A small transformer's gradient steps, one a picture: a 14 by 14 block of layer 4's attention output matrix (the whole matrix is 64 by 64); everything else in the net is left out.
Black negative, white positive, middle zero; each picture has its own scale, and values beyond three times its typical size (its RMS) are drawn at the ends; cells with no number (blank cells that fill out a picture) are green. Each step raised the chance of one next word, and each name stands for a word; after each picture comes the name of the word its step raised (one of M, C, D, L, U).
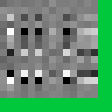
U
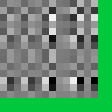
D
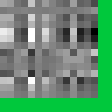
U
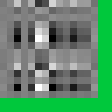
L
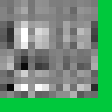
L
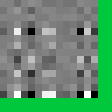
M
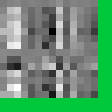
M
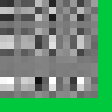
D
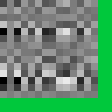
U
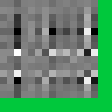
U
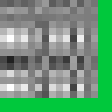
L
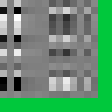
D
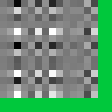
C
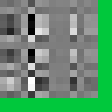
D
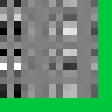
M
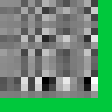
D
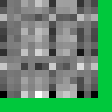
M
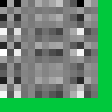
C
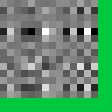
L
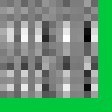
L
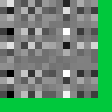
C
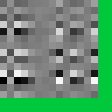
U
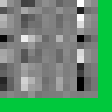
D
